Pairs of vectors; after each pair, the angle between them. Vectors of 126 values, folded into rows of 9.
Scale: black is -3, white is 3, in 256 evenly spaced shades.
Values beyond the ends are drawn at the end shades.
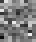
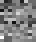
nearly opposite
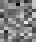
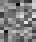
nearly parallel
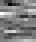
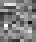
partly opposed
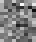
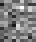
partly opposed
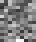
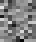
nearly opposite
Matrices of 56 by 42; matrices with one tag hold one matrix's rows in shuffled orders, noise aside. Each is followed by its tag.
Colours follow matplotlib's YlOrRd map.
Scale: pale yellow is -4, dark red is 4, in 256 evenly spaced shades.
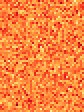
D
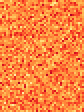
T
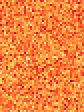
T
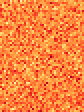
T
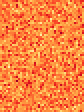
D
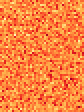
T
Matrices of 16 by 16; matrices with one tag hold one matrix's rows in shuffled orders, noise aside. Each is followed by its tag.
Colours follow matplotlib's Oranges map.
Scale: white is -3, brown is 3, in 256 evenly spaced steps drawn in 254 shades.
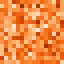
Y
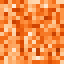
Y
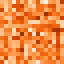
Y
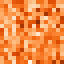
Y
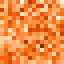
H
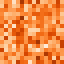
Y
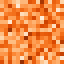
H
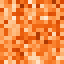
Y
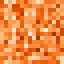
Y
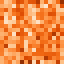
Y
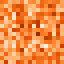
Y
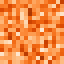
H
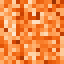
Y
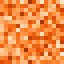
H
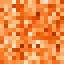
Y
